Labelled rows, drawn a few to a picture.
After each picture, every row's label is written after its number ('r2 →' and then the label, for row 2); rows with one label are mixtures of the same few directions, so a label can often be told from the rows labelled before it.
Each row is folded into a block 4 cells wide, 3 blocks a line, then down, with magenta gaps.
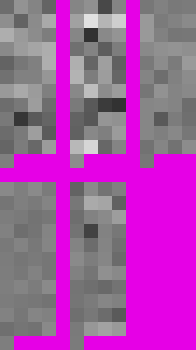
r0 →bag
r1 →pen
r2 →bag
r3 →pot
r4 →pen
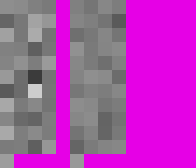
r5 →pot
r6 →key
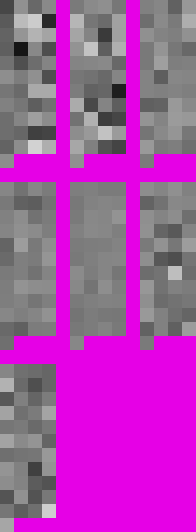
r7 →pen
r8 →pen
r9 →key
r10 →pen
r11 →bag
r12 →pot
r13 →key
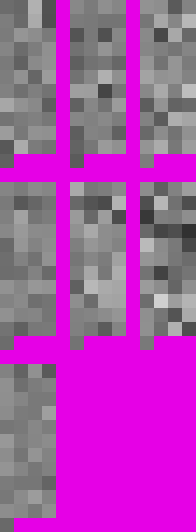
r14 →key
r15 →pot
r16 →pen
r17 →pen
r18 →pen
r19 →bag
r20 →key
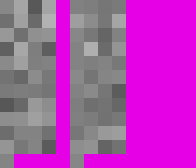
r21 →key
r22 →pen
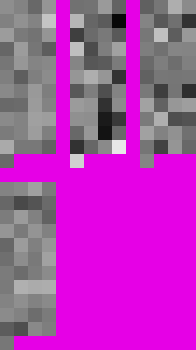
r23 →key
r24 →key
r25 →pen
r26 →pen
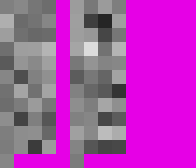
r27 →bag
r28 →pen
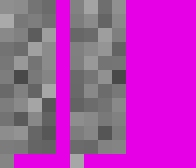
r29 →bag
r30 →key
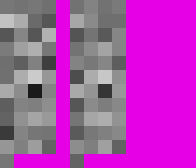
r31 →pot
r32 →pot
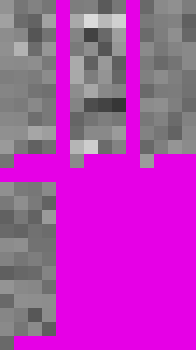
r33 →pen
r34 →pen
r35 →key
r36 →bag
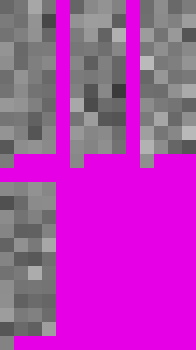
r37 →key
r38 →pen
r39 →pot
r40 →pot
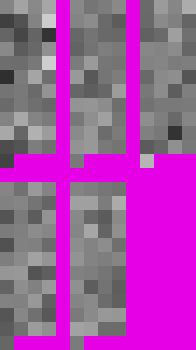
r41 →pot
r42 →bag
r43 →key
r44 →pot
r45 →pen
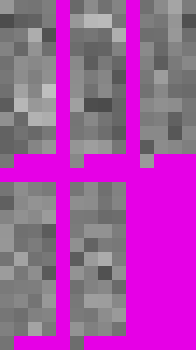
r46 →pen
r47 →pen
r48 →key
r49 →bag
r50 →pot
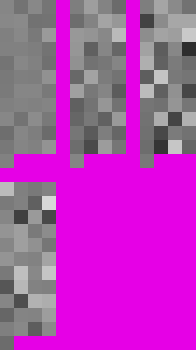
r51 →pot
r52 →bag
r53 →bag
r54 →pen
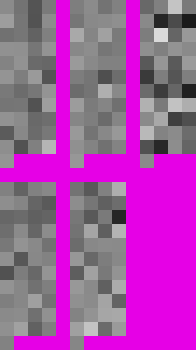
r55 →key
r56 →pot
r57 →pen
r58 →bag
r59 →bag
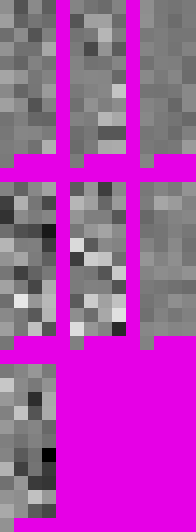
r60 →key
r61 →pen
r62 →key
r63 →bag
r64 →pot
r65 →pen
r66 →pen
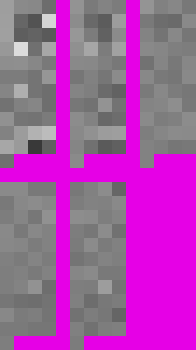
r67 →pen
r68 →pen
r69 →pen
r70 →bag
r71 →bag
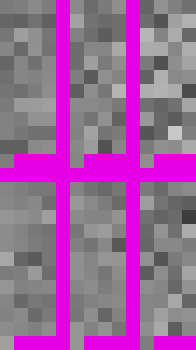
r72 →pen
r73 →bag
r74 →bag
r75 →pot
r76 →pot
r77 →bag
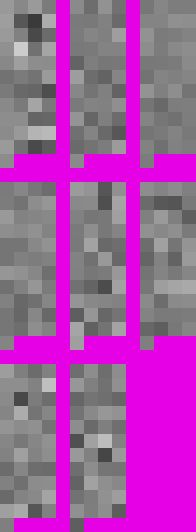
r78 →pen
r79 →pot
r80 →bag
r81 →bag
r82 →key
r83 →pen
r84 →pen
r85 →pot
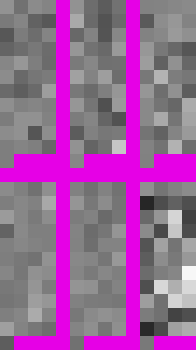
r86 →bag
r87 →key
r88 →bag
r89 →key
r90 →key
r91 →pen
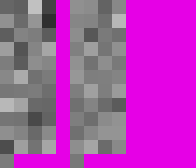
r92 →key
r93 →pen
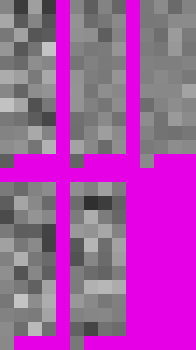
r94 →key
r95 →key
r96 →pen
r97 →bag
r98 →pen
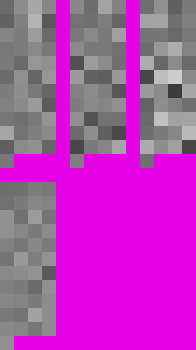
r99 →key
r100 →pot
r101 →pot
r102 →bag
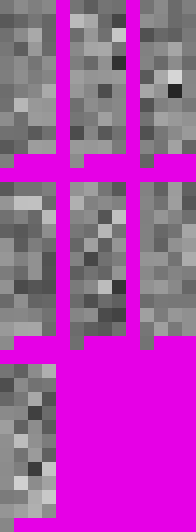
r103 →pen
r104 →pot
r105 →pot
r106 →pen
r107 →bag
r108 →key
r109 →bag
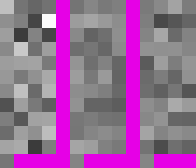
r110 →pen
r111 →pen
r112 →pen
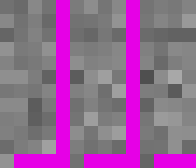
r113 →key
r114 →pot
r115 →pot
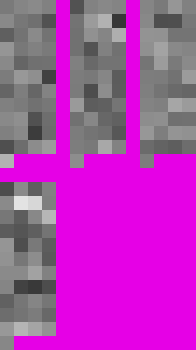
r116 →key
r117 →pen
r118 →pen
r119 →pen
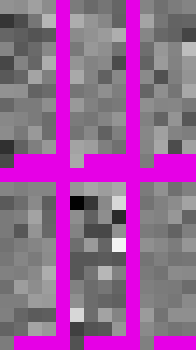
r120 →pot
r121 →pot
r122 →bag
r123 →pen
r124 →pot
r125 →pot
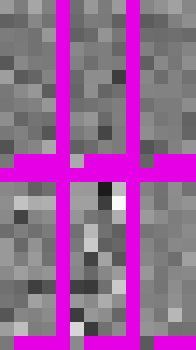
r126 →pot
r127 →key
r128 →pot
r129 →pen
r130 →key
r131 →key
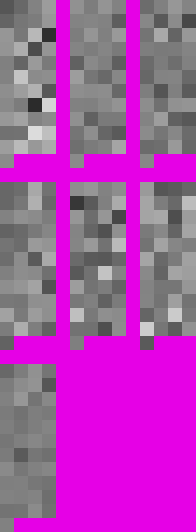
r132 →bag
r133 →pot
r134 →pen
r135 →key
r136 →pot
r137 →key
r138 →pen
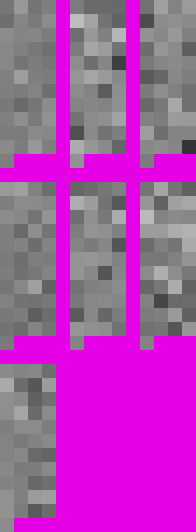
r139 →bag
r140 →pot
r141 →key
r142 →bag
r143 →pot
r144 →bag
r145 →pen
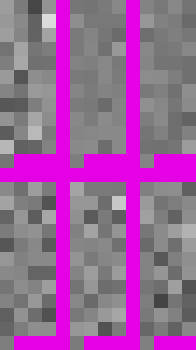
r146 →key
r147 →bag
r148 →key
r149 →pot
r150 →pen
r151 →bag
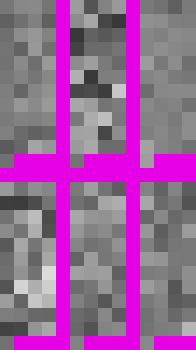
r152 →pen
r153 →bag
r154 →pot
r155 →pen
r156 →bag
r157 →key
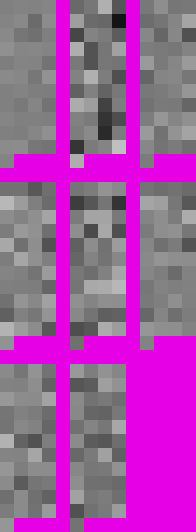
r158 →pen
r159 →key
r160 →pot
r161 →pot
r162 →pen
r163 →pot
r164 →pot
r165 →pot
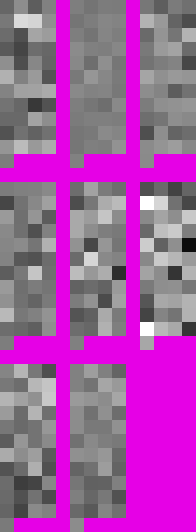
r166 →pen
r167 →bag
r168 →pot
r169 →pot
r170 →bag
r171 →pot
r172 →bag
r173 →bag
